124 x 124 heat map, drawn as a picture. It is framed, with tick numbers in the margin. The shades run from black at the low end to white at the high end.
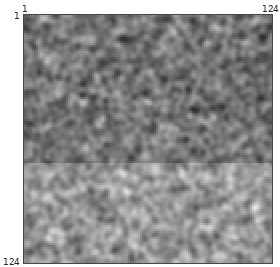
No regular stripes run through it. The texture is blotchy. On average the colour sits 50% of the way up the scale. A horizontal seam about 60% of the way down splits the table, and the bottom part is higher.
